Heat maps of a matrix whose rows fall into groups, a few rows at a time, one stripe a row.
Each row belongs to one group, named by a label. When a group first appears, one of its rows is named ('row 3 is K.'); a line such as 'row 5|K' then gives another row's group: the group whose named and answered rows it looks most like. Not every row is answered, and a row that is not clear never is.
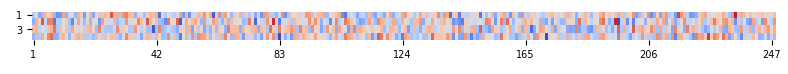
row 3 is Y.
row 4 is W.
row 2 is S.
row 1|W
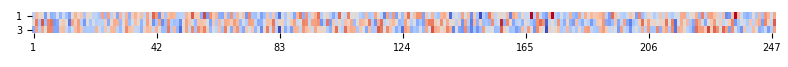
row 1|S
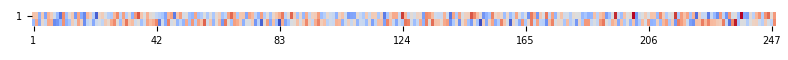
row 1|Y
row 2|W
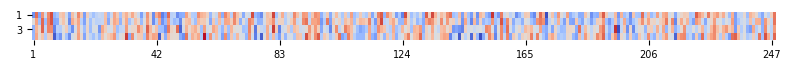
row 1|W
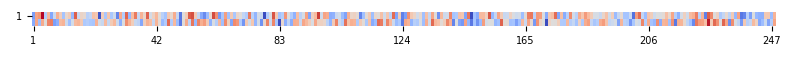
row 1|S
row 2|W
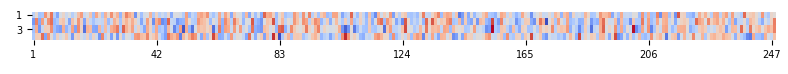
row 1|W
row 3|W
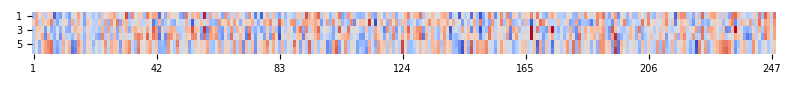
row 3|S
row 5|W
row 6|W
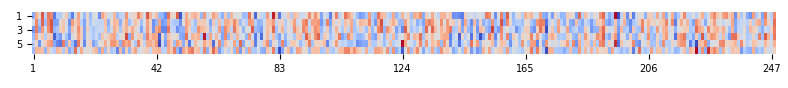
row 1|S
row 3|W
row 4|S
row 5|W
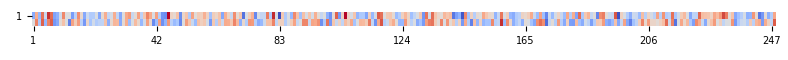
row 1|W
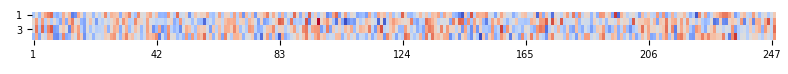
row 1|W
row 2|Y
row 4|W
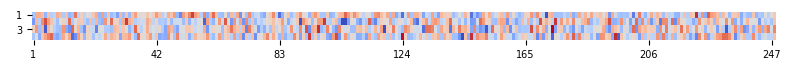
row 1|S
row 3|Y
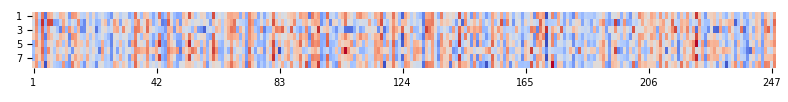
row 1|Y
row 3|Y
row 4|Y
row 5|S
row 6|S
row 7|S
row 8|Y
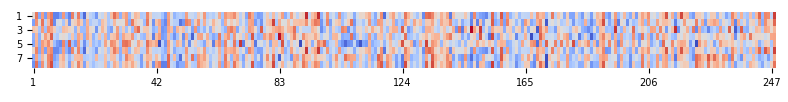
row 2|S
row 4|W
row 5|W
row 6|Y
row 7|W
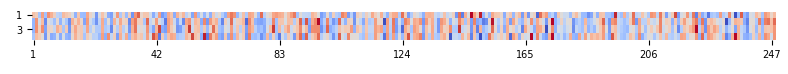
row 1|Y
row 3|S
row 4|S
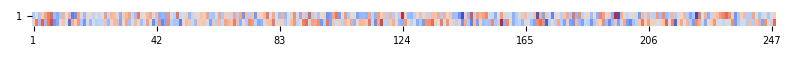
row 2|Y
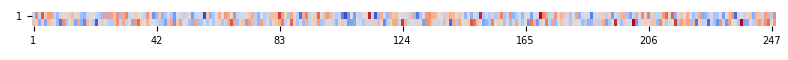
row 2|Y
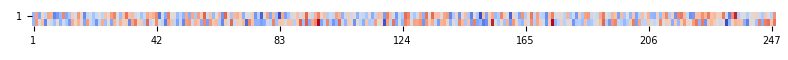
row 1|W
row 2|S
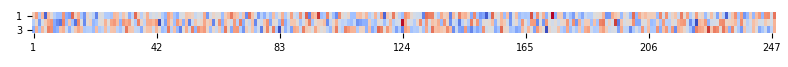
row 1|Y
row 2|W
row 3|W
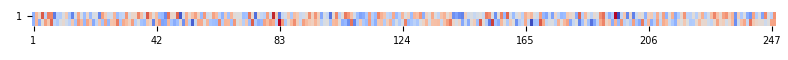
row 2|W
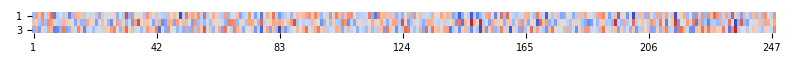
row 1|S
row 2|Y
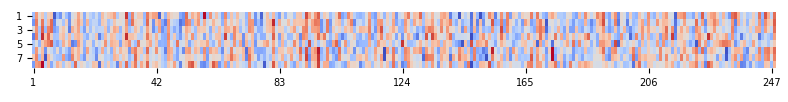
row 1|S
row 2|S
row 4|W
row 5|W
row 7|Y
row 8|S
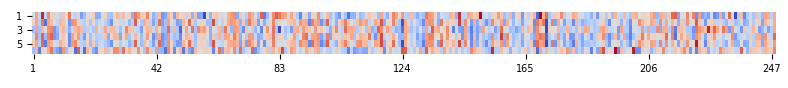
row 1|Y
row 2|Y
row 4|Y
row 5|Y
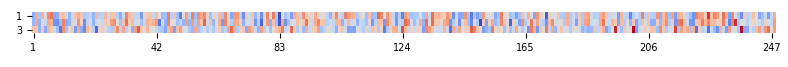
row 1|W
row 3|Y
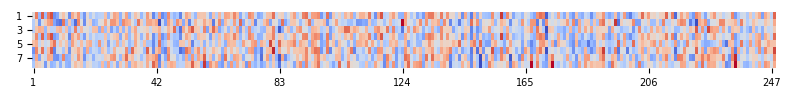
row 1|Y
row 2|W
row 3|S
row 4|Y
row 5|Y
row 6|S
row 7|W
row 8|S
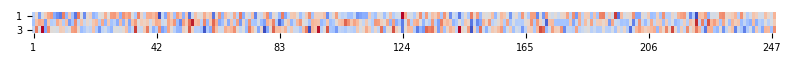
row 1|W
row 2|S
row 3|Y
